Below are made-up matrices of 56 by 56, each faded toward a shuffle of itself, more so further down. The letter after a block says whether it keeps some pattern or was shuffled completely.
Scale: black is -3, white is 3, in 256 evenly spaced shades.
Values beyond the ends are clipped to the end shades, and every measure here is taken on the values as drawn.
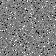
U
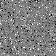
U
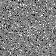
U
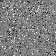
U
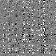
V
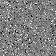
U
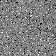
U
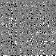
V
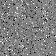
U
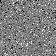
U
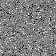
U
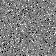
U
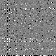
V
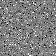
U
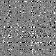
V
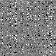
V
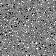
U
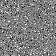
U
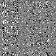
V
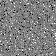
U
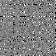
V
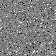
U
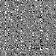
V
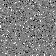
U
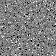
U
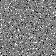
U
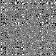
V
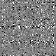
V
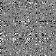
V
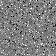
U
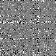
V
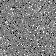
U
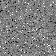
U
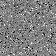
U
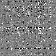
V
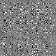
V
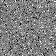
U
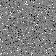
U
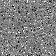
U
